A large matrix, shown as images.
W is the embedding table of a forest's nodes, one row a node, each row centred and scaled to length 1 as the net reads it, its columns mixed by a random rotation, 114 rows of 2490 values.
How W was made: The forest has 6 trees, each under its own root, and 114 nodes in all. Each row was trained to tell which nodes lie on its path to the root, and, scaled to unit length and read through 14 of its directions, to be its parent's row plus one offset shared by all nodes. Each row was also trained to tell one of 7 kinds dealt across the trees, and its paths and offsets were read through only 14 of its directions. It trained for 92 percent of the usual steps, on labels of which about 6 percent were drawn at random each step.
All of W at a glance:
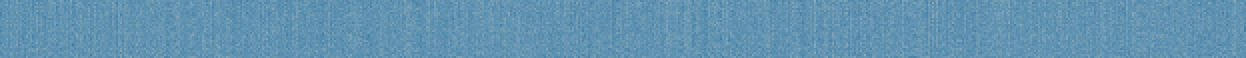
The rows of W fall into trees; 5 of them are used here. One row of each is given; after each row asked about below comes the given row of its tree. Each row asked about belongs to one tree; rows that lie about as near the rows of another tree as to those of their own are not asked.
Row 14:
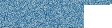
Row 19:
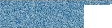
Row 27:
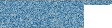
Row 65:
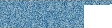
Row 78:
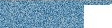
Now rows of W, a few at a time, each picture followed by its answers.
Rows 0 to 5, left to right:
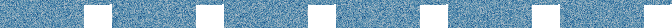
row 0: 14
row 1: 27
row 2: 27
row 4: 27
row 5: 27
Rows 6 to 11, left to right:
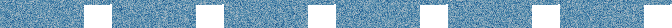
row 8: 14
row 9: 27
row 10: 78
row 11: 27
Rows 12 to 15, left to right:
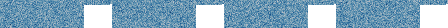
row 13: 19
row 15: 27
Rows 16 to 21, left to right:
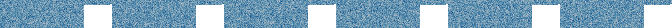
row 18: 14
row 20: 14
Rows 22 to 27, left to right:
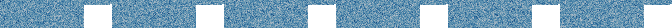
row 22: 27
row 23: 65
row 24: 27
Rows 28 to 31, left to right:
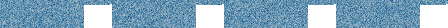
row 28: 14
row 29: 27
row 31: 19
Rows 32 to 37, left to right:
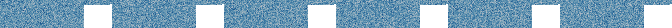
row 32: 27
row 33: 78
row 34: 27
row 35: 19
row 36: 27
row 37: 65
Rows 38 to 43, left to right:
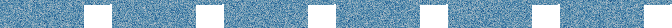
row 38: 65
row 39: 19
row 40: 78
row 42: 65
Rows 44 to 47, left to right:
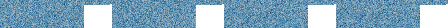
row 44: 65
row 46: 14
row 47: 14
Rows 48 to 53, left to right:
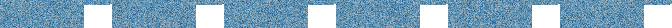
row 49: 19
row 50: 78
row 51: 19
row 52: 65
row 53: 78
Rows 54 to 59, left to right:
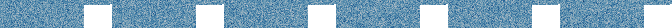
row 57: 65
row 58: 19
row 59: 14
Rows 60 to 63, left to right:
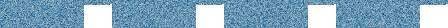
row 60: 78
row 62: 65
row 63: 27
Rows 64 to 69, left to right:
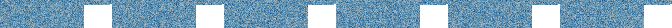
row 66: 78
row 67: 14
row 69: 27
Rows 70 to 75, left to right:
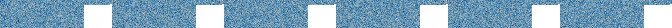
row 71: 19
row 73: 19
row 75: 14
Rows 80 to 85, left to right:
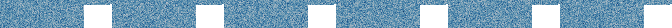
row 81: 27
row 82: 65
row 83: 19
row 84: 27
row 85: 27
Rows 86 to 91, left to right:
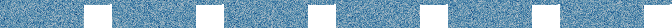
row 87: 65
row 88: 27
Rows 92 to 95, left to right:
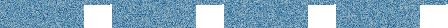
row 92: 19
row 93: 27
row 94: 19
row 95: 14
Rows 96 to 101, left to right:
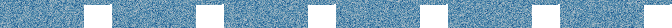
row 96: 65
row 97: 14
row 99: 65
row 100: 27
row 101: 14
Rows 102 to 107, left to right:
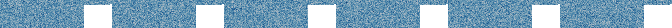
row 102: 78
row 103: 65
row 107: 14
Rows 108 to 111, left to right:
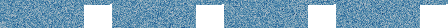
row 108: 14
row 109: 14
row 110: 14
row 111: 27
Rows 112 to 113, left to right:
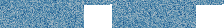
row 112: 19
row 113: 65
